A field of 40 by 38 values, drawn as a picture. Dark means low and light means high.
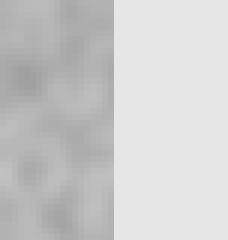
The table splits into one row of 2 panels. Panel 1,1: high, blotchy, faint in contrast. Panel 1,2: very high, flat.
